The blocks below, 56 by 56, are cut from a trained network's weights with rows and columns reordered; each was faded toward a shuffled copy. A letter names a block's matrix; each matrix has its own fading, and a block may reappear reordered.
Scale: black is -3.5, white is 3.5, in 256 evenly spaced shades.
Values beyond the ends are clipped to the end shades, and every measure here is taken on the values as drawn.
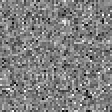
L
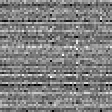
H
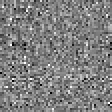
L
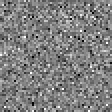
L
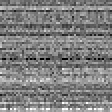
H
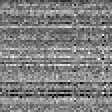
H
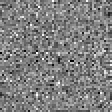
L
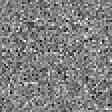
L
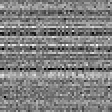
H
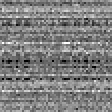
H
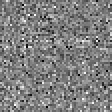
L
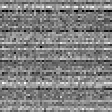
H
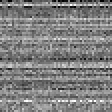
H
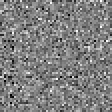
L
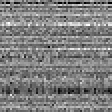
H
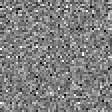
L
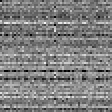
H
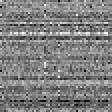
H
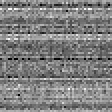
H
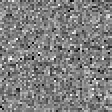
L
